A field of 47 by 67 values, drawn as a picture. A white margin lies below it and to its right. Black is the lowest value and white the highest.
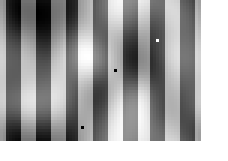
Ninth with the lowest average: top left. Stripes: upright, repeating 7 times. Lone odd cells: 3, 1 higher and 2 lower than their neighbours.
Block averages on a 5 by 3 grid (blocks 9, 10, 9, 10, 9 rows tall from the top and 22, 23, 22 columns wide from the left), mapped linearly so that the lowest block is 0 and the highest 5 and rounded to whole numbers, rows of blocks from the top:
034 / 244 / 443 / 534 / 244
